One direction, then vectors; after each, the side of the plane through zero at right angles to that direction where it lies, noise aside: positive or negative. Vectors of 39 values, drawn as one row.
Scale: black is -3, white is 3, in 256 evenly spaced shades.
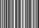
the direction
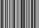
negative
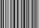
negative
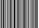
negative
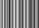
positive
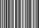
positive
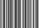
positive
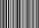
positive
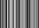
positive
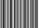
negative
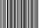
negative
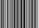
negative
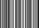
positive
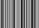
negative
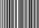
positive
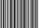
negative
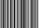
negative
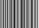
negative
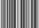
negative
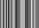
positive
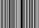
negative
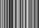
positive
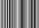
negative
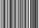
negative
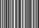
positive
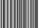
negative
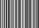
positive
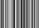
negative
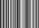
positive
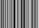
negative
